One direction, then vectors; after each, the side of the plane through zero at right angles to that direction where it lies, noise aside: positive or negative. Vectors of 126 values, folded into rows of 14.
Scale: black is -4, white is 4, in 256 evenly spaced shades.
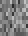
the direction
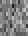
positive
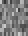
negative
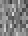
negative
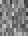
negative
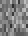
positive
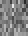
negative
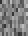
positive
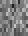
positive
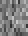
positive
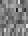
negative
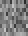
negative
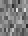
positive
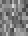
negative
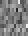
negative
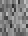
positive
